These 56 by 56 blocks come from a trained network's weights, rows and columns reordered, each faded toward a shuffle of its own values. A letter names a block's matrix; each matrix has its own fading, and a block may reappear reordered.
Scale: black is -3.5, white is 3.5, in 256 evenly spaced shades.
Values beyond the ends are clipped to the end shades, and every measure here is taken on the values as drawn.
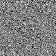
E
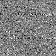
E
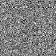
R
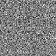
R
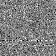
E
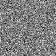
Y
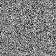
Y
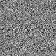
R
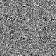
R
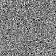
E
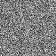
Y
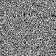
R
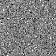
E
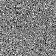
E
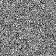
Y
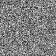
Y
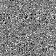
E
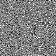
E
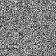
R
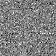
E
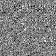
E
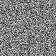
Y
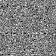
E
